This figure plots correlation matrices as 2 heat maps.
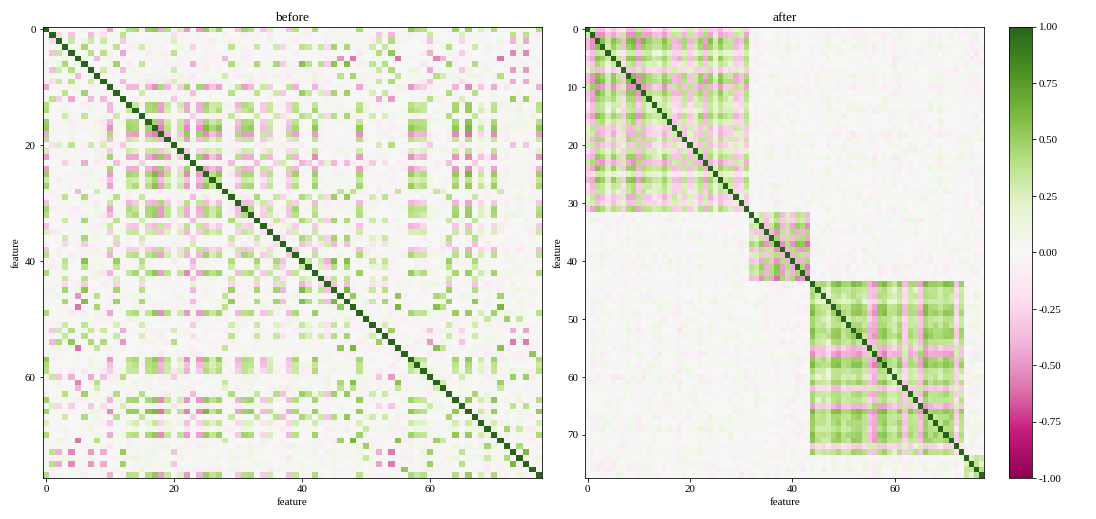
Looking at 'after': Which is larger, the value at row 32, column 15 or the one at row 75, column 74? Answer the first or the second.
the second
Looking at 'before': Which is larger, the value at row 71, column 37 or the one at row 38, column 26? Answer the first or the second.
the first
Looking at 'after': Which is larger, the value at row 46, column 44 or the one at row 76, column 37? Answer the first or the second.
the first
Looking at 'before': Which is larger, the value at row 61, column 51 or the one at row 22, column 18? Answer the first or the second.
the second
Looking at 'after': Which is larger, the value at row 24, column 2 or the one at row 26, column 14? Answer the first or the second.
the first
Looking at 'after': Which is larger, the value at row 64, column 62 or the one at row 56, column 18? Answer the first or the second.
the second
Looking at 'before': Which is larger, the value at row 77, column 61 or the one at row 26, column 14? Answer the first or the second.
the second
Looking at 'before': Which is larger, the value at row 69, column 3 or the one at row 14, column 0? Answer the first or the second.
the second
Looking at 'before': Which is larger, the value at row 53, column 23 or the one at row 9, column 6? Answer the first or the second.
the second
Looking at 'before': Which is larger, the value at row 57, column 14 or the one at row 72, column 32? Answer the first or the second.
the first
